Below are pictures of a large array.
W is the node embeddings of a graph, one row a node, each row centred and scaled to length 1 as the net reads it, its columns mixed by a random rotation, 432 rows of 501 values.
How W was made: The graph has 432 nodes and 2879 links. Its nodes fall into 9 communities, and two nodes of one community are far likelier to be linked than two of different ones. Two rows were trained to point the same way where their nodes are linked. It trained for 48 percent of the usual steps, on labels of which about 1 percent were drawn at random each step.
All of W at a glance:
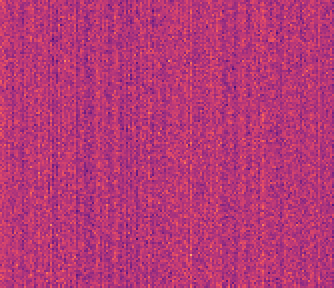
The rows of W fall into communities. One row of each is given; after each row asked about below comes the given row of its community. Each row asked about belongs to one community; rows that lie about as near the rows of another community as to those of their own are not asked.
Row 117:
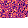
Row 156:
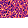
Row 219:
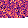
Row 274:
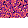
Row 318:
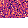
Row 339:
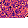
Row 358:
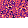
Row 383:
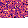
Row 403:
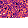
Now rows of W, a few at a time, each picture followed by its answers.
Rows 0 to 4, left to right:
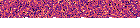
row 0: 274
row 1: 358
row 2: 383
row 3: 383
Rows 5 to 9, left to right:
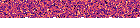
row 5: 219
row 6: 358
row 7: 403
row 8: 339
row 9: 156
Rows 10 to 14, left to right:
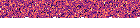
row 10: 339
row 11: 117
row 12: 403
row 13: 403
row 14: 156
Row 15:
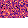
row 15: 219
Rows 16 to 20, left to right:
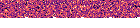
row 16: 383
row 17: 383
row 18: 383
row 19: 117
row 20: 403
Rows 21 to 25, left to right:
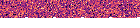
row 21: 403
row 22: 274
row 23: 339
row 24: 274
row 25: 318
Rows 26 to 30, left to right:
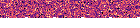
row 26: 156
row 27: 403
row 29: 383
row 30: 403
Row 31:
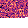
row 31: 219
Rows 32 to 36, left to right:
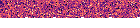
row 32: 383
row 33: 403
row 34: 358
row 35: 156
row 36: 403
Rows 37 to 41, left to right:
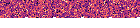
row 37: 383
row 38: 219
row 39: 403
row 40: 403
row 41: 358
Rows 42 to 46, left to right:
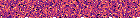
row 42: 274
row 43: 318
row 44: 156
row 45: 383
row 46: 403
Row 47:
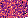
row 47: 156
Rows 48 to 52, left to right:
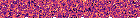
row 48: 274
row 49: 383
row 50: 339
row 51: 318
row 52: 339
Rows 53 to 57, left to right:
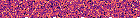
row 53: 219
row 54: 403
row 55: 156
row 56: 339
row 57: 339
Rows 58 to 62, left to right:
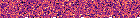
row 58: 156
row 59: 156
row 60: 156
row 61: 358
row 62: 156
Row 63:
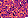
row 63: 403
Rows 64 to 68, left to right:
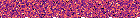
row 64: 339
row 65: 383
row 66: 383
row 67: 219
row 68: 403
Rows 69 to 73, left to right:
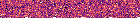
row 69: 358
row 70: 156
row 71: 318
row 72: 383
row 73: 383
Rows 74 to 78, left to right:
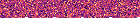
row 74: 339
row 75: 339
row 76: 274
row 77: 219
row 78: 117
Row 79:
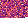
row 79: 219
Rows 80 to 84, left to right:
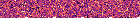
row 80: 274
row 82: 339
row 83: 156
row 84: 117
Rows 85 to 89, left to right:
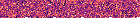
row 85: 339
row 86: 219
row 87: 318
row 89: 339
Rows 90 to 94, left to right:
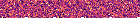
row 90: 156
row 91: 318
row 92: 156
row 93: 274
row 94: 383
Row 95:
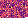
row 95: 117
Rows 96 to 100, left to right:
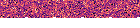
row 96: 219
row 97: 403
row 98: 318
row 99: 274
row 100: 339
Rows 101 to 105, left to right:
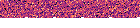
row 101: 318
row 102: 274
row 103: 219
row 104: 383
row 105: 117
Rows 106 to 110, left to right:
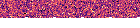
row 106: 156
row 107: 339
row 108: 318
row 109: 403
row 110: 403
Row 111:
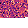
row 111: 383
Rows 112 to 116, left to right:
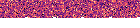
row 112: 117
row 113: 383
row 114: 274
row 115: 403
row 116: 339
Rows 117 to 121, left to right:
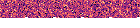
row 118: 219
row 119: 156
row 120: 318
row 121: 117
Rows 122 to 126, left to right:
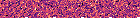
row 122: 117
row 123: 403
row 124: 358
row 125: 156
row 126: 339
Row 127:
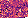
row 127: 358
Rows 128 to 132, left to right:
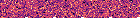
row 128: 219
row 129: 274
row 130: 219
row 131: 383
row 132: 117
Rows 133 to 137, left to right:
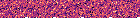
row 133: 219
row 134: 274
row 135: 274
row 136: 156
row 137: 274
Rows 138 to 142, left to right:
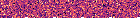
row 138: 339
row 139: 383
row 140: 274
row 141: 274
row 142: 403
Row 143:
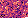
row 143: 339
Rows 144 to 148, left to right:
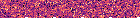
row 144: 274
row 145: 274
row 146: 117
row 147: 219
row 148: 339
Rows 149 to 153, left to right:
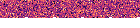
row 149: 318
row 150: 318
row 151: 403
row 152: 219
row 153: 318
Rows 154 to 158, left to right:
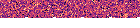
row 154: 339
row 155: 117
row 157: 219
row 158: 274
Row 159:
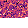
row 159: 403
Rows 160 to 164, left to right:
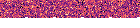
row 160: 117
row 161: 318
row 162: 156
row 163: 339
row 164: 117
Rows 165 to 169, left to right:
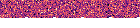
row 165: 383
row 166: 219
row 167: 339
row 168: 117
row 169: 117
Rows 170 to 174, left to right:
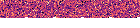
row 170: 318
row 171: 318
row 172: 358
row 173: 383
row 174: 383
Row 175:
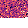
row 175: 274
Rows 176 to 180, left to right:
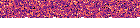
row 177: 403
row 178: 156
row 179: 117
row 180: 117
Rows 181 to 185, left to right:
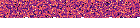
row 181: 318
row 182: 339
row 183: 219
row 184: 318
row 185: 219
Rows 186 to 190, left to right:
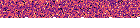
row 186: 219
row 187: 318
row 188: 318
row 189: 383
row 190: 383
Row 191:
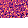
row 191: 274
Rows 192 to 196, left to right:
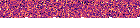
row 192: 403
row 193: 358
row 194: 318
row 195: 383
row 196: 219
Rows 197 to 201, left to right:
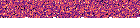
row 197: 403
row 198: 383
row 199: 274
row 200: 274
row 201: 274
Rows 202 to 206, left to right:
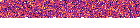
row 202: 318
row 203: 339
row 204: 219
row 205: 358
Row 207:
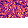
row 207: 403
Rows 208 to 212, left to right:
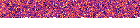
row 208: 339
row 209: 403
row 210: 156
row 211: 339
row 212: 156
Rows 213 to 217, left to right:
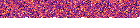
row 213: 403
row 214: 274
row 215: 358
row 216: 117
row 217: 117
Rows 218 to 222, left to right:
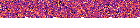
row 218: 383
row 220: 383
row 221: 117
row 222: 156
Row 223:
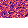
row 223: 274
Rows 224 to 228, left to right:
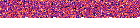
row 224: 403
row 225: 219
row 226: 219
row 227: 274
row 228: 156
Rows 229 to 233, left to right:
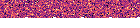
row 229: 274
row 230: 383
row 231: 156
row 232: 403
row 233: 274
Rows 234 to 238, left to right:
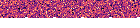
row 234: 219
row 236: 117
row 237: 219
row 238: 358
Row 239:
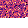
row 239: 274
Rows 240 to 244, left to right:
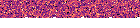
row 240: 358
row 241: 403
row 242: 358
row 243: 156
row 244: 219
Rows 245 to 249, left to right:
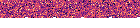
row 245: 358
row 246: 156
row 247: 318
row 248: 117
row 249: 156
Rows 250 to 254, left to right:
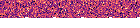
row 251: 117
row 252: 383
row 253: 383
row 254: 274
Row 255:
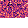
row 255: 318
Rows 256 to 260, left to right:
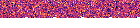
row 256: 383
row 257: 156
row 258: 383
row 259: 117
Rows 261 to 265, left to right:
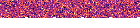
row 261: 383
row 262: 358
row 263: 156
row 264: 358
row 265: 318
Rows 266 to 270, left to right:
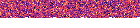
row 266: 156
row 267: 403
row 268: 117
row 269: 156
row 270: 403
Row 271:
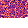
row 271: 117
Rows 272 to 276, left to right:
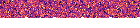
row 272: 383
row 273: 339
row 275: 339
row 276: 156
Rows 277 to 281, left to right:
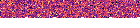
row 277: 117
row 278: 403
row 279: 403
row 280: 219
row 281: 383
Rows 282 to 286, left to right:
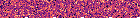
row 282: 219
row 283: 358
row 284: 403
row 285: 358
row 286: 117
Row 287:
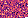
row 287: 358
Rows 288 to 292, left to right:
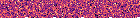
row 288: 358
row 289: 156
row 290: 156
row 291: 383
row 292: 339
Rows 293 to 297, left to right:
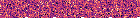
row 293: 318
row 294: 383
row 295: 383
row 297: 339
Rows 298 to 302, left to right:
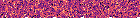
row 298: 156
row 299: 117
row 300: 117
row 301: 339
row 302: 274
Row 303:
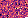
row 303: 117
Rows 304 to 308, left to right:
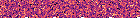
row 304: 339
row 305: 274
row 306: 156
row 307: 383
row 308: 383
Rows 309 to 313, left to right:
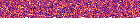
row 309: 383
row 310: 358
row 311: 156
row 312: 117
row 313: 403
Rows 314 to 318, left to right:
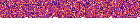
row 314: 383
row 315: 274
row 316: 383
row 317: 117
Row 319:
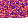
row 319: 358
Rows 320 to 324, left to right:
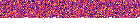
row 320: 156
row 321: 403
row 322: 358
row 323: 358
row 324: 358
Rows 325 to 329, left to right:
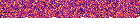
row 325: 156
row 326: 403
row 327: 117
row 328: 318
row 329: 117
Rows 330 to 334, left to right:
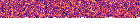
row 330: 318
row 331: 219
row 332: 358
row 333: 403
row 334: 117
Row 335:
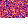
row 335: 219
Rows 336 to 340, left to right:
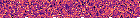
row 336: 383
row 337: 358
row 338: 358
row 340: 117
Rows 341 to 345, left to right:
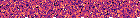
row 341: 219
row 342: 156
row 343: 403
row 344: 318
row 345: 383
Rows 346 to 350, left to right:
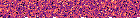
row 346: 117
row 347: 403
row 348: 117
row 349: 383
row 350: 318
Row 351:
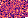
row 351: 219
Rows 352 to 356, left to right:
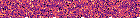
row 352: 358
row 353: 339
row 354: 358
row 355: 117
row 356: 117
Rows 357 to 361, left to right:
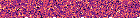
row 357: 117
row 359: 156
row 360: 274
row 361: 117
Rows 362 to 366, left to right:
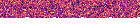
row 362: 156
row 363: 156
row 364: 156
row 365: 403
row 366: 403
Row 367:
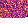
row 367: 383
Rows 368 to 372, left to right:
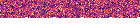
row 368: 358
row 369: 403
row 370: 117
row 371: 219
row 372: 383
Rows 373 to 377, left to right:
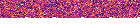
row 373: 339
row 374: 156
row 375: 383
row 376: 219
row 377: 274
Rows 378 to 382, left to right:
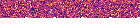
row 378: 339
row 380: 274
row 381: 219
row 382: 318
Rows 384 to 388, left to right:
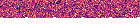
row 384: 219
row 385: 318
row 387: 339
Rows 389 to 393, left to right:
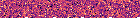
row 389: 339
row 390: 358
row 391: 339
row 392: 156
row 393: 318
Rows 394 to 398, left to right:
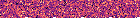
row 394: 403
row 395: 219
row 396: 219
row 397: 219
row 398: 156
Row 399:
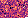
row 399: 274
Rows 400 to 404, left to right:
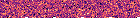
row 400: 403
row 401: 219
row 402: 403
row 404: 383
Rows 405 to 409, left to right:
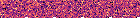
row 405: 358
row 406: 318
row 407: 117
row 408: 219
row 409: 358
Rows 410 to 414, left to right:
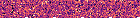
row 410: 358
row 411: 156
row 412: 358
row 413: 318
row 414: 358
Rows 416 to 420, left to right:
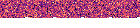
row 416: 383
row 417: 318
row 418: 318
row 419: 274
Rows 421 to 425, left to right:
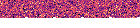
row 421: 219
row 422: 274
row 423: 274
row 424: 383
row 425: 339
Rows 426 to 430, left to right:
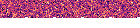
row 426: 339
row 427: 403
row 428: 403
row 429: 403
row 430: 403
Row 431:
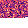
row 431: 339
